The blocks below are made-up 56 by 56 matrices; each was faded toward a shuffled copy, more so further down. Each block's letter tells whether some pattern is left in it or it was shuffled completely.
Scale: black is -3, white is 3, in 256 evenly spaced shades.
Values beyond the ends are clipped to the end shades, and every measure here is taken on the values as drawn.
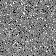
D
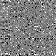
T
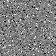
D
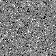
D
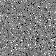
D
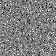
D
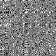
T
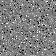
D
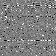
T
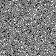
D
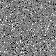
D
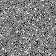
D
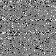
T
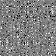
T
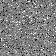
D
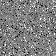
D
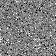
D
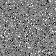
D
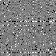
T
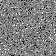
D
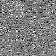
T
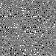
T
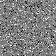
D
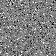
D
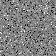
D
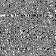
T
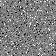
D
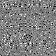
T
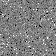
D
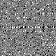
T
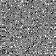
T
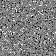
D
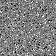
D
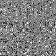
T
